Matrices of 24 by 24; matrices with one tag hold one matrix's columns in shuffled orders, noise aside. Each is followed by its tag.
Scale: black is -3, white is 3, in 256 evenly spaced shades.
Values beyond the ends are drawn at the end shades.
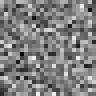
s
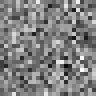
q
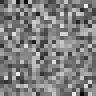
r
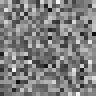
q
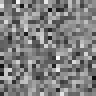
q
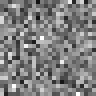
r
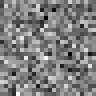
s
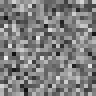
s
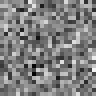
q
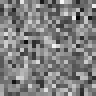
r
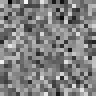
r
